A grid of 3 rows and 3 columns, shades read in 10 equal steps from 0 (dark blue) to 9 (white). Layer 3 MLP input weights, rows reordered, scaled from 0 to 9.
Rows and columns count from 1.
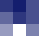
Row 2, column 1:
3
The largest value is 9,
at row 3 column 2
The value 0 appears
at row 1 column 2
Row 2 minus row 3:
-2 -8 -2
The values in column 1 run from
1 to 5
